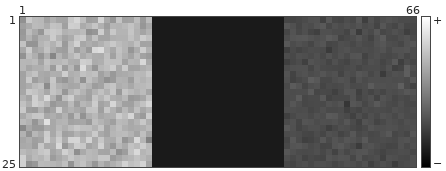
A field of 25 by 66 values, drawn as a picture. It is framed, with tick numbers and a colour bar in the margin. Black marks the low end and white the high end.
The table splits into one row of 3 panels. Panel 1,1: high, fine-grained. Panel 1,2: very low, flat. Panel 1,3: low, fine-grained, faint in contrast.
